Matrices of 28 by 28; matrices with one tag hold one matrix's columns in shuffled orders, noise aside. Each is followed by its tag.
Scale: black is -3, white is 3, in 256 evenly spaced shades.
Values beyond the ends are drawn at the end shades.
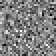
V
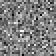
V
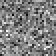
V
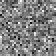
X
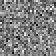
X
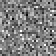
V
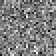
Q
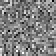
Q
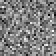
V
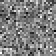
Q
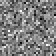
V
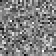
X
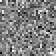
Q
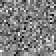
X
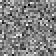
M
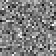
M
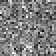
Q
